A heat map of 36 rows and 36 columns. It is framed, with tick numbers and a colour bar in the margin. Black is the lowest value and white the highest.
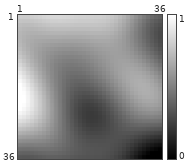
Slope: up to the top left. Lone odd cells: none. Calmest part: bottom middle. Stripes: none. Histogram: bell-shaped.
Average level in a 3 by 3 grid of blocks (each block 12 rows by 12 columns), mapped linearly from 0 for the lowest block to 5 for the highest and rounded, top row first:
553 / 514 / 300
